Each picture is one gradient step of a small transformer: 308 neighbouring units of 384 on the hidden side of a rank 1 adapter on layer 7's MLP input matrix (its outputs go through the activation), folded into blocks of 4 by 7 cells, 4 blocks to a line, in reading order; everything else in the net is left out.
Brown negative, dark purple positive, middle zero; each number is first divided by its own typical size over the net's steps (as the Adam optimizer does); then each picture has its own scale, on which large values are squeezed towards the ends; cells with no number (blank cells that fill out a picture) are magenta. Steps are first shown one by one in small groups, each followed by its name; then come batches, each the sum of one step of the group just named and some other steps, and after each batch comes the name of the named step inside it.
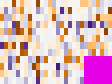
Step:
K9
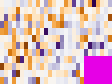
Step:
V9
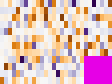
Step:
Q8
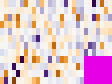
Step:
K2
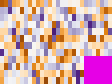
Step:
K9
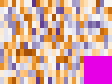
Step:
K9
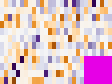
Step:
K2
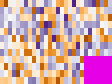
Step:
V9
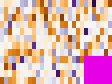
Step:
Q8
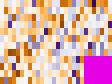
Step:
V9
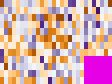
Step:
Q8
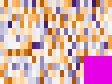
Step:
Q8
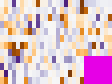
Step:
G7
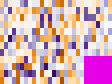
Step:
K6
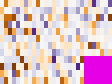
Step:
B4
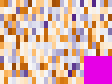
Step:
B4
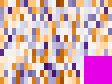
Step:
K6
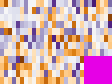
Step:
B4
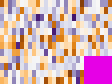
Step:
G7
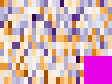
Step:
B4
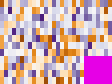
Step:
K6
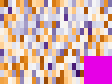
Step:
B4
